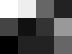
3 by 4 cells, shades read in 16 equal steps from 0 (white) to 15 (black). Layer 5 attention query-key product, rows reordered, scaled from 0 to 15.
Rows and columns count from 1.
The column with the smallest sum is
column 1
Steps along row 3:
down same down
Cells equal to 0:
1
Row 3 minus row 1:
15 12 4 -4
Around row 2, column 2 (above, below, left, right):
1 13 11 12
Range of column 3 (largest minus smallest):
4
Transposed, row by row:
0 11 15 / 1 14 13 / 9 12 13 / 13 6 9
